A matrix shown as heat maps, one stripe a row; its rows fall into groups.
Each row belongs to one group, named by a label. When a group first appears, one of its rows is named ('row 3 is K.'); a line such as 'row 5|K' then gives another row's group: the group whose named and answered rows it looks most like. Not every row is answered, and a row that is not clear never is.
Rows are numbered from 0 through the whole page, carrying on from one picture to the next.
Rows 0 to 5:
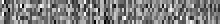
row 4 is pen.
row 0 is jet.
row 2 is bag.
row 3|jet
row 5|jet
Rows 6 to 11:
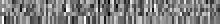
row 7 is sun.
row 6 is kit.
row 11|jet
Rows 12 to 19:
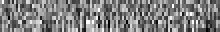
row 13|pen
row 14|pen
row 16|bag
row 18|kit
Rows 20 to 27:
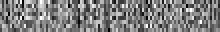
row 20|jet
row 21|pen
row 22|jet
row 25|pen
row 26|bag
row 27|kit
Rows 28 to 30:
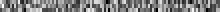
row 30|kit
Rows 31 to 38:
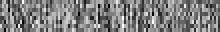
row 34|bag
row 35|sun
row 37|pen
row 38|sun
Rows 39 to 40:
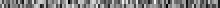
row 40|bag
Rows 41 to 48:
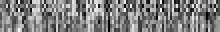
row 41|pen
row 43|pen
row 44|bag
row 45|kit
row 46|kit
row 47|kit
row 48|kit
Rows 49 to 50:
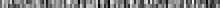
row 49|bag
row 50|kit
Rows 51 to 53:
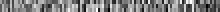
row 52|bag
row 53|bag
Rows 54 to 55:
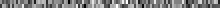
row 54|pen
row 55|bag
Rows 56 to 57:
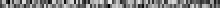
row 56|bag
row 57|sun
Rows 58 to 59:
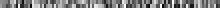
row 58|pen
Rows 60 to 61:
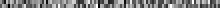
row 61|bag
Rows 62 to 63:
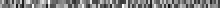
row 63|pen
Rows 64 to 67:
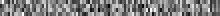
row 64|jet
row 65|sun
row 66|sun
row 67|bag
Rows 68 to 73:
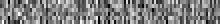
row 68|sun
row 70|bag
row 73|kit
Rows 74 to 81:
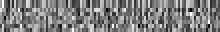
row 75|jet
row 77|jet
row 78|sun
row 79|sun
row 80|kit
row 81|bag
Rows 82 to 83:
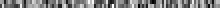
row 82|kit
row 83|kit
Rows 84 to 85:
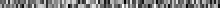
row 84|sun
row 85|pen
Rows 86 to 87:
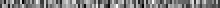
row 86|sun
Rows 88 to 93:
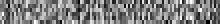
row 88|jet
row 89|sun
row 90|pen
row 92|jet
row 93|bag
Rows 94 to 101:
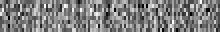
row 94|pen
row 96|kit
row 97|pen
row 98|sun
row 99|pen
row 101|pen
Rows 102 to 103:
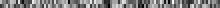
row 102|pen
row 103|sun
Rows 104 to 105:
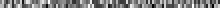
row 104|jet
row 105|kit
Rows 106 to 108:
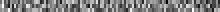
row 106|bag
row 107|jet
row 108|kit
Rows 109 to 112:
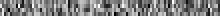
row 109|pen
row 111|bag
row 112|kit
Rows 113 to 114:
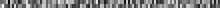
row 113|sun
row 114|jet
